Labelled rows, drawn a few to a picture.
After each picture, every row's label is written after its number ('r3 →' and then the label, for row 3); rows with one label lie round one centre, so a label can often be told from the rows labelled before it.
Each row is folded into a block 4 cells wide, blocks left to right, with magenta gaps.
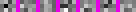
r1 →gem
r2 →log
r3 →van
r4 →gem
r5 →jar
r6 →gem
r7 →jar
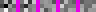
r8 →gem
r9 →gem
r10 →jar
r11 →log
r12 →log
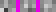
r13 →jar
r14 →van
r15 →van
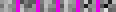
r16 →van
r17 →log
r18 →van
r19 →van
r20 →gem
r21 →gem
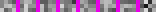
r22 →jar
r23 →van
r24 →log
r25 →log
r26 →jar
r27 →van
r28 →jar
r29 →gem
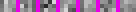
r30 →van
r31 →log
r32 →gem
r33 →van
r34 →van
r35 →jar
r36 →van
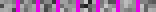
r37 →van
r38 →log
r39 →log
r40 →jar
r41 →gem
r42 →jar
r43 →van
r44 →log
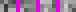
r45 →log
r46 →jar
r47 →van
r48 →van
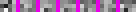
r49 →gem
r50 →van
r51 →jar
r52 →jar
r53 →log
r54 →van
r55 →log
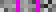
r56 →jar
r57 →van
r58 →gem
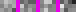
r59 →van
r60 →log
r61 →van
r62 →log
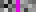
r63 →gem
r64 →jar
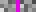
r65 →jar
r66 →log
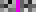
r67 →gem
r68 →gem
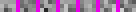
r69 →jar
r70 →jar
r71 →jar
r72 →van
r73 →van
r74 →jar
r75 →jar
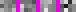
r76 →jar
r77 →log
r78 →van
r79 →gem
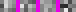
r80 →van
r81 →log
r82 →van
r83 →gem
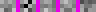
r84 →jar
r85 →gem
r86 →van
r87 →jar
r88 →log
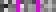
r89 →gem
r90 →log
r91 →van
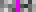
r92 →van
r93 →gem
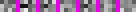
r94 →log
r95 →gem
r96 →gem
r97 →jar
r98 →gem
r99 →van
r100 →jar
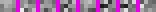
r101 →van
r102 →jar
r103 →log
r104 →gem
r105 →van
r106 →gem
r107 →gem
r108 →log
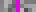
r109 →van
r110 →jar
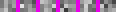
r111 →van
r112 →log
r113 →van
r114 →jar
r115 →van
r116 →log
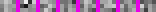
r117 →van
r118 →gem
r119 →van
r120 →log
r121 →van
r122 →van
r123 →log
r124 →log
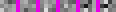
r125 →jar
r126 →jar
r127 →van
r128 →jar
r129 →gem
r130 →gem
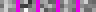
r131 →van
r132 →gem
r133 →jar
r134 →van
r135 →jar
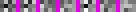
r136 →gem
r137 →gem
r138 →log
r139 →jar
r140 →gem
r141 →log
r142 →jar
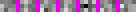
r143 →log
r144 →van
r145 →jar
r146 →van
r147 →gem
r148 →jar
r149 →log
